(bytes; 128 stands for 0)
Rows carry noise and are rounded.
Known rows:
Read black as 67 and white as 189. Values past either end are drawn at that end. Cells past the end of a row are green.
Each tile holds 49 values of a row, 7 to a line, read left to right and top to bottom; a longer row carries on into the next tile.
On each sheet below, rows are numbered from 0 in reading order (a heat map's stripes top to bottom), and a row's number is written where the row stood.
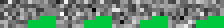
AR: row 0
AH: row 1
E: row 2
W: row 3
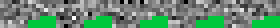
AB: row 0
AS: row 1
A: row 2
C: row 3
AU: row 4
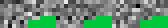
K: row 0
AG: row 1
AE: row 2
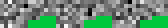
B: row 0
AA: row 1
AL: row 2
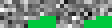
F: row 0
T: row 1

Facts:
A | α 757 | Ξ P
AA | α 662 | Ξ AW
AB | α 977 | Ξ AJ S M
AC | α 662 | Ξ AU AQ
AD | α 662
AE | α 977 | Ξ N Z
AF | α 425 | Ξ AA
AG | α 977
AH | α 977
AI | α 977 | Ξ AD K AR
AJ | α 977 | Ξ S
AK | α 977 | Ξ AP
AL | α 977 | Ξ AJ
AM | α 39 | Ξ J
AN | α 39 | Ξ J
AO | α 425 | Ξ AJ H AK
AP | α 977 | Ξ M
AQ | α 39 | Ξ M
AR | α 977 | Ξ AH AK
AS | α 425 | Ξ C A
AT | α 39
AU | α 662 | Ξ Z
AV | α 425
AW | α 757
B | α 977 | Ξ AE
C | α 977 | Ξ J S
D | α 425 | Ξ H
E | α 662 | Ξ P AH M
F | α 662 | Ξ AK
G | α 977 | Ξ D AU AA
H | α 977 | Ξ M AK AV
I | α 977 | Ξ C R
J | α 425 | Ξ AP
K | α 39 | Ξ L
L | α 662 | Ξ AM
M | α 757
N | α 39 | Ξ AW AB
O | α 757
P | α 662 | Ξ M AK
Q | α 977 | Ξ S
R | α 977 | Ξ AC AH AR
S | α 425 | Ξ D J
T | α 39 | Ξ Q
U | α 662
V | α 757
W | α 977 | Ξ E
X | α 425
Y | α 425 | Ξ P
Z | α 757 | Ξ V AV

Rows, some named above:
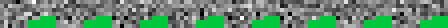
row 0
AM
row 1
AG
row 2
AI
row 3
AF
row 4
AS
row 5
AD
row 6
AG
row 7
AC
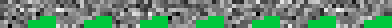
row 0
AI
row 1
P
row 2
AW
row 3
U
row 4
J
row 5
G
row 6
P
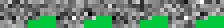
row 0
AG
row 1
X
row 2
O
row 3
AN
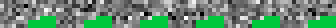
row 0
N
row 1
M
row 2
AT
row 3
AO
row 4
AQ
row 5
AV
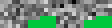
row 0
H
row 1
L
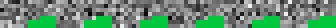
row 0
Q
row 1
AV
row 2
AA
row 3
O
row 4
Y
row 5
AH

